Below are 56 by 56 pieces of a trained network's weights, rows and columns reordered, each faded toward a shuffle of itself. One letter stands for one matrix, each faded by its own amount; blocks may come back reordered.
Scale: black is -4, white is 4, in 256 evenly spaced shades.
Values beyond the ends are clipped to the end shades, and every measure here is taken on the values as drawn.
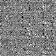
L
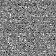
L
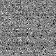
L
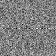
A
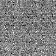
L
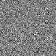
A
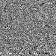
A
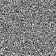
A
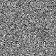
A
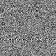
A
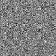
A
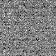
L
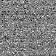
L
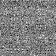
L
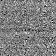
L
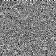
A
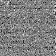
L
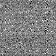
L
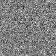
A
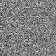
A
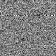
A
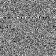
A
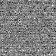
L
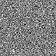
A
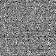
L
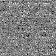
L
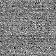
L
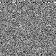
A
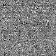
L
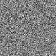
A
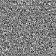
A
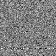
A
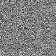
A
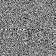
A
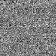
A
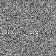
A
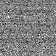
L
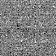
L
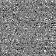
L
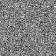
A
